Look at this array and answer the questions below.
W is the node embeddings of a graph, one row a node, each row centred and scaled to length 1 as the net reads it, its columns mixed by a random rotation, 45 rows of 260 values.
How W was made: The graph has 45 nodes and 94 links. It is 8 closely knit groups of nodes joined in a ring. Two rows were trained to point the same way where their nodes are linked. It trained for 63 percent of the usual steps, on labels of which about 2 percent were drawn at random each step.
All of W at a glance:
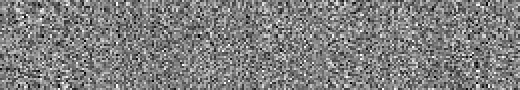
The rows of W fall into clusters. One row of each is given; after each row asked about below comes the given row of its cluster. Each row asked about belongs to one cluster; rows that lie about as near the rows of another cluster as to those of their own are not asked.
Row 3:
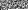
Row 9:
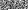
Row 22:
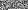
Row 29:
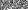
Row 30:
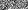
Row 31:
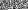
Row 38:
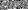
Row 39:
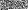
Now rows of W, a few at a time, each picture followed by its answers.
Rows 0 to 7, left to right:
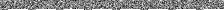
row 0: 9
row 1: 38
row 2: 38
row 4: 22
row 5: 22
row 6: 31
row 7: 29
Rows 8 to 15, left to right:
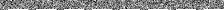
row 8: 3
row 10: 39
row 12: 31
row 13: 3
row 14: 22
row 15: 29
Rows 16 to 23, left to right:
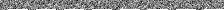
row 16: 31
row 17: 3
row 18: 3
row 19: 9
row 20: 30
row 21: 38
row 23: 30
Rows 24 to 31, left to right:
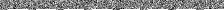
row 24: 31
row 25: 22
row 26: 9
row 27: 29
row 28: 39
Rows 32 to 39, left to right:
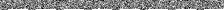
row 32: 9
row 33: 31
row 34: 29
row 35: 38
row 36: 30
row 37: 30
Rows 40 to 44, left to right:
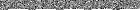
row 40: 22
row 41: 31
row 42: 38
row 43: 38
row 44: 39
